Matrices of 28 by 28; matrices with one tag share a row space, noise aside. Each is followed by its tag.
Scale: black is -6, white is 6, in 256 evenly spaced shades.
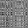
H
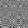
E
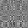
E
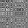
H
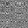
H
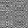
H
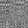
H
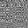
H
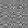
E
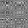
H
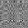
E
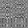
H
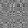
E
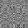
E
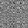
E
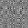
E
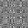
E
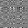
E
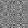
E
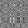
E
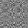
E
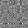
E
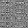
H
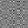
E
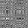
H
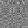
E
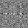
E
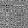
H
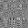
E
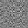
E
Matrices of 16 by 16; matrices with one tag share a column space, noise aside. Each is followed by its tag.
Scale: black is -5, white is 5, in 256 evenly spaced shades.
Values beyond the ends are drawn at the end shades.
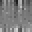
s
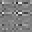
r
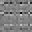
r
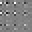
r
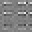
r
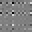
r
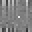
s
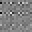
r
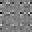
r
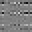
r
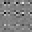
r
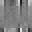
s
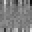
s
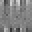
s
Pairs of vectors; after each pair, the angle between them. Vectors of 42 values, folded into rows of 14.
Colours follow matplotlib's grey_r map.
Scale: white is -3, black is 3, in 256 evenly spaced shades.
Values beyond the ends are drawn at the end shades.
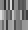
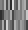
nearly opposite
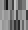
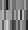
partly aligned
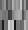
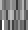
partly opposed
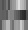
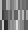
orthogonal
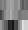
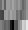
nearly parallel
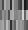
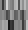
orthogonal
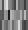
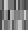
nearly parallel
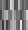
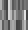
orthogonal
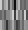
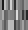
partly aligned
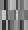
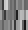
partly opposed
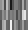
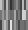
nearly parallel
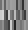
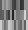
orthogonal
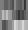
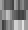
nearly parallel
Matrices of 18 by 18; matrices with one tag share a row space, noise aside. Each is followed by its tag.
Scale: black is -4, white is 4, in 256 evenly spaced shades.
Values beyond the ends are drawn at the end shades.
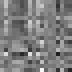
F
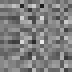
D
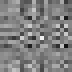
D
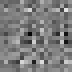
D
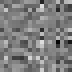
F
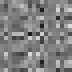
F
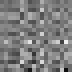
D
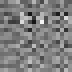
D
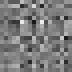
D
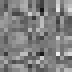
F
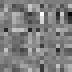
F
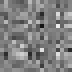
F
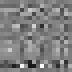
D
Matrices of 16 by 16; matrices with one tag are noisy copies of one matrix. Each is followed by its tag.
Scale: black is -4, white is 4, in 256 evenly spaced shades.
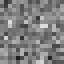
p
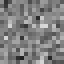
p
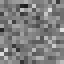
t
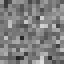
p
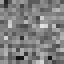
p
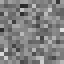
t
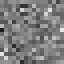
t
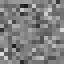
t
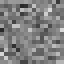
t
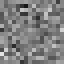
t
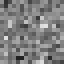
p
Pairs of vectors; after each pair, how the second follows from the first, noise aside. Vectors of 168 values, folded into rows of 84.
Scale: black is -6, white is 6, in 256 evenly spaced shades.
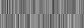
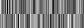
scaled up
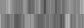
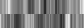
scaled up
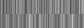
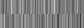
reversed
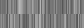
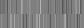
partly zeroed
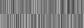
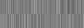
shrunk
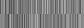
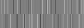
partly zeroed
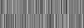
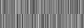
reversed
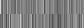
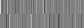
partly zeroed
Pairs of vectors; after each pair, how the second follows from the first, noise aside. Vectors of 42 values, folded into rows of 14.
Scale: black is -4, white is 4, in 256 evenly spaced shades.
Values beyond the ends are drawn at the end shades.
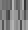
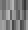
sign-scrambled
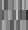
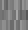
shrunk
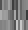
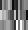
scaled up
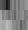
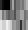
scaled up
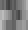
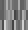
shuffled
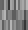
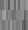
shrunk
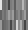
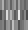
wrapped around
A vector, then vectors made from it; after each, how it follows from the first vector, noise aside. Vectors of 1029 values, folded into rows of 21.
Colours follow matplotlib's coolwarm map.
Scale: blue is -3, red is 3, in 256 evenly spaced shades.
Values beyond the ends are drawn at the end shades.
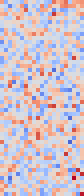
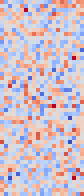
copied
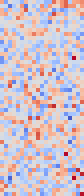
copied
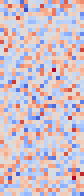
sign-scrambled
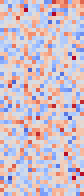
copied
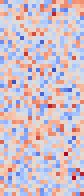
copied
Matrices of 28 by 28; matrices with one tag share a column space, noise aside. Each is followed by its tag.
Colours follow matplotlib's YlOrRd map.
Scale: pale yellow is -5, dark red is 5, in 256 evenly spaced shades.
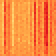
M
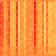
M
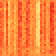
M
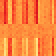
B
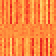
B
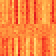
B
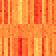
B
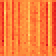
M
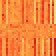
B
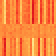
B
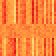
B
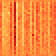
M
